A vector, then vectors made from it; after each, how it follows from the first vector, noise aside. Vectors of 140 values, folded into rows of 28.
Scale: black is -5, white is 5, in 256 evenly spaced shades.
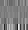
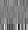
negated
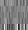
negated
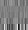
negated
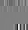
partly zeroed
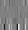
partly zeroed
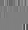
partly zeroed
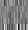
negated
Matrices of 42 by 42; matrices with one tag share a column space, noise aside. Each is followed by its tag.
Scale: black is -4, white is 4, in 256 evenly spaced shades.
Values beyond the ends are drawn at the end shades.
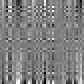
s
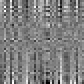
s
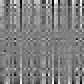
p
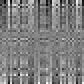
p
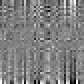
s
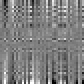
s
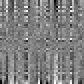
s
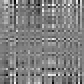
p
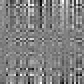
p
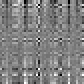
p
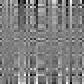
p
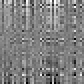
p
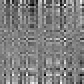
p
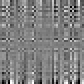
s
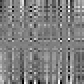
s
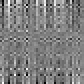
p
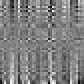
s
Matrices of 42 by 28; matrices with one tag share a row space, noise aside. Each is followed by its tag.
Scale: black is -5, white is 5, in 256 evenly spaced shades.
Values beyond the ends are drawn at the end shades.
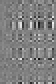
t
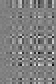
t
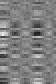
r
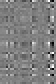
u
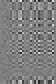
t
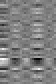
r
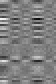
r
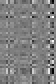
u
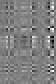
u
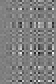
t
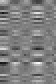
r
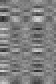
r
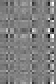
u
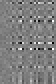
t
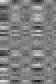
r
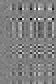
t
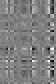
u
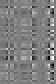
u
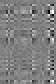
u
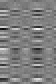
r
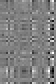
u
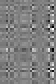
u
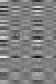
r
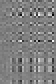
t
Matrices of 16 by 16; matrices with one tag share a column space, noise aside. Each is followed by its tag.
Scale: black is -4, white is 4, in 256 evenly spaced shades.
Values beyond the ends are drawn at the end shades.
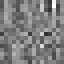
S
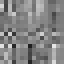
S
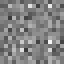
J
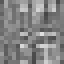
S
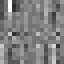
S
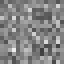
J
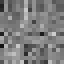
S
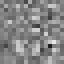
J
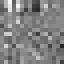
S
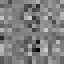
J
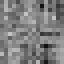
S
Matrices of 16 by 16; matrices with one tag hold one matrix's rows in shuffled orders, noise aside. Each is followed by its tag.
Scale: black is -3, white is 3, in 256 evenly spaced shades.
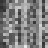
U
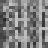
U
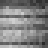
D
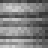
D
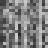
U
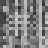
U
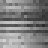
D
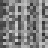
U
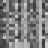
U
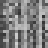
U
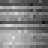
D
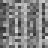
U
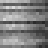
D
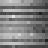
D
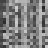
U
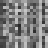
U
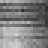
D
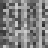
U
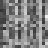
U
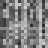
U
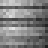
D
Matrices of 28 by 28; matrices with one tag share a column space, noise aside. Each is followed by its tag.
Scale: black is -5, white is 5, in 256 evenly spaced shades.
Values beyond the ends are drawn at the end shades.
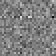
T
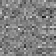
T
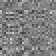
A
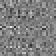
T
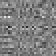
T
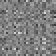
A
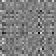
A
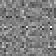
T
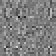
T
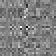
T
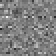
T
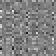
A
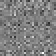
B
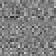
T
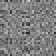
A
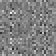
A
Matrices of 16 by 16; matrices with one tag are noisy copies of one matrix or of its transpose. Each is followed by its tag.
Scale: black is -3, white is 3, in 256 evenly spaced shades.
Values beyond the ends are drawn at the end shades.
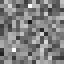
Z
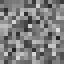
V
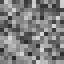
Z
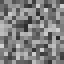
V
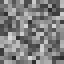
Z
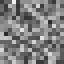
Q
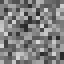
V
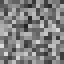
V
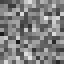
V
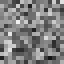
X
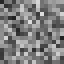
Q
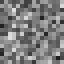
Z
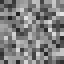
Q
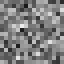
Z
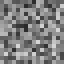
V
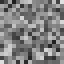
X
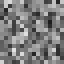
X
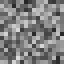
Z
